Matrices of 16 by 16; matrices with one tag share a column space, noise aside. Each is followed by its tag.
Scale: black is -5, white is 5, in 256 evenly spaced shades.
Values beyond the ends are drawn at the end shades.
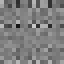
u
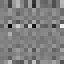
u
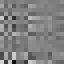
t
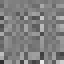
t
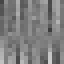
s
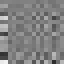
t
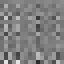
t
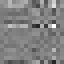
u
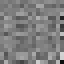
t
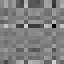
u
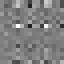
u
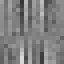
s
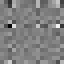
u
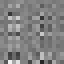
t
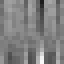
s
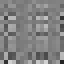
t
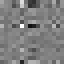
u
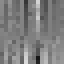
s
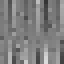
s
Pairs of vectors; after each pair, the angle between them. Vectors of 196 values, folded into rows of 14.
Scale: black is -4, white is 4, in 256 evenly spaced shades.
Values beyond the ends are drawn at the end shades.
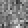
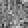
nearly parallel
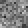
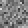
partly opposed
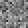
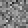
partly opposed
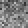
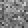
nearly opposite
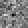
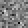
partly aligned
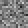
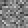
nearly parallel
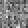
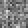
nearly parallel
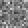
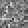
partly opposed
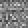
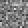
partly aligned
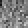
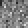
nearly parallel
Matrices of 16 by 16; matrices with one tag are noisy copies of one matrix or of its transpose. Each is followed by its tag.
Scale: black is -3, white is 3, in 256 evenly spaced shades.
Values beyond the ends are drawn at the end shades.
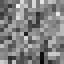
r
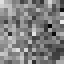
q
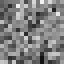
r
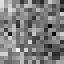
q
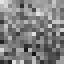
q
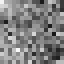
q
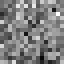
r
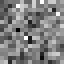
r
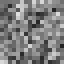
r
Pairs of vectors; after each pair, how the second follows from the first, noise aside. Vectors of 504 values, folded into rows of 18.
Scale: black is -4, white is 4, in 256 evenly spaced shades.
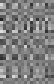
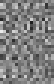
copied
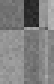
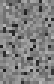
shuffled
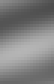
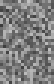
shuffled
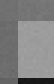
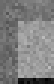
copied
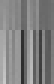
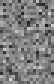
shuffled
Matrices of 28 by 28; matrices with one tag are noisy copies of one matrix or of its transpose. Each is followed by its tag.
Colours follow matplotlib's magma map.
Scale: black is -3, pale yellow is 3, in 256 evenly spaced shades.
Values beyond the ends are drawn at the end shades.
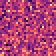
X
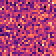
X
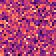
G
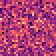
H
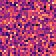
X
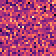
X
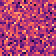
G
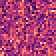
X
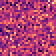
X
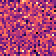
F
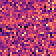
X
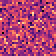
H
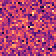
H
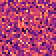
H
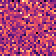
F
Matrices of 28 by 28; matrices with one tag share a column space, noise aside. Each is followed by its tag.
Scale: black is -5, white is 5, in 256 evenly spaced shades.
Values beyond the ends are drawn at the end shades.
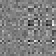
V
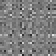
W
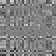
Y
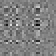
V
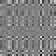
Y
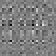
V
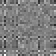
Y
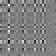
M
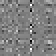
M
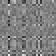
Y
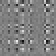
M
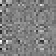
M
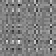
M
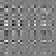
V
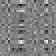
M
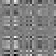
Y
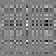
V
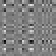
M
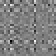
M
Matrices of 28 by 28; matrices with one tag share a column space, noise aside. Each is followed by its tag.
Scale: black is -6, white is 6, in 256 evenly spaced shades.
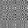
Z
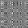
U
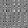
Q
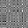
Q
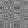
Z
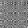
U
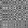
Z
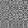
Z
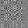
Z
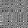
Q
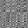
Q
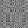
Q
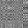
Z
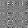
U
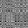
Q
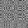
Z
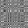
Q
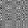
Z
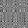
Q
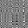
Q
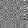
Z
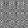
U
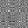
Q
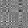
Q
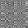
U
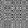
Z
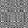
Q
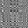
Q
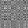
Z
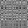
Z
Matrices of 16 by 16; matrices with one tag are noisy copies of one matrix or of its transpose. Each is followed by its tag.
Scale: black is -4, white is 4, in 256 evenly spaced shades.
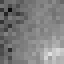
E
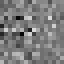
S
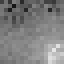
E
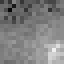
E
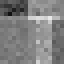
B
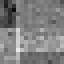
B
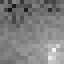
E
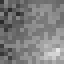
E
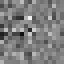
S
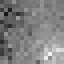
E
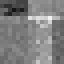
B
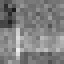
B
